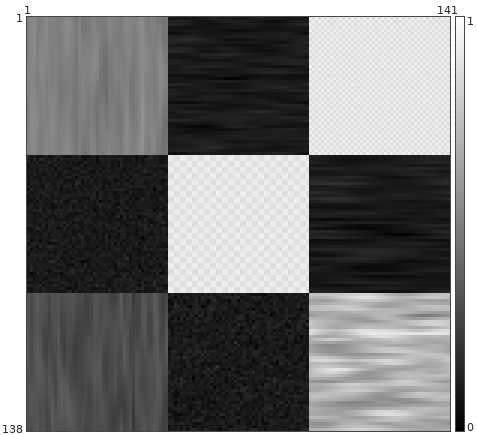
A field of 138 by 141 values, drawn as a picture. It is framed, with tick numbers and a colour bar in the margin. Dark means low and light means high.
It is made of 3 by 3 panels. Panel 1,1: middling, streaked downward, faint in contrast. Panel 1,2: very low, streaked across, faint in contrast. Panel 1,3: very high, checkered, faint in contrast. Panel 2,1: very low, fine-grained, faint in contrast. Panel 2,2: very high, checkered, faint in contrast. Panel 2,3: very low, streaked across, faint in contrast. Panel 3,1: low, streaked downward, faint in contrast. Panel 3,2: very low, fine-grained, faint in contrast. Panel 3,3: high, streaked across.
